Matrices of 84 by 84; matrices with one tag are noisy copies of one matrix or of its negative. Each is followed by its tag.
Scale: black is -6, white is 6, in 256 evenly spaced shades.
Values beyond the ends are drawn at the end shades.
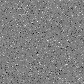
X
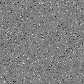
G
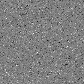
X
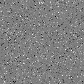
G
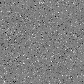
G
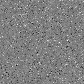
X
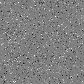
G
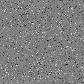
X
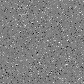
X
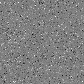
G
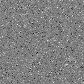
X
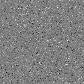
X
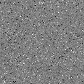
G
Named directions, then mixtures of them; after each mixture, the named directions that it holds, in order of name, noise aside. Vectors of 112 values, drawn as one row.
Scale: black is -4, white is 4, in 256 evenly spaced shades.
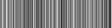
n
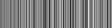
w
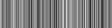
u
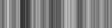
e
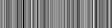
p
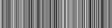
u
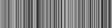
n, u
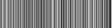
n, w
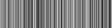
n, u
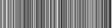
n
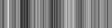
e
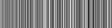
w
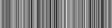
u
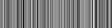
p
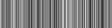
u
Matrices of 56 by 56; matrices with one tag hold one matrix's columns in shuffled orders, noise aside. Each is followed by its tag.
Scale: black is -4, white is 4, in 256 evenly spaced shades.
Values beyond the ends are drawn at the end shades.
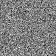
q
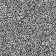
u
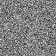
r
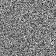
u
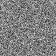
r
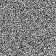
q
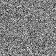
q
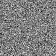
q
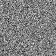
u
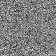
q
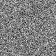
r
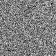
u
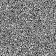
q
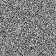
r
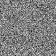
q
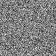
q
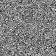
q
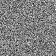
u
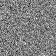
u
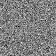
q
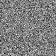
q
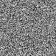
q
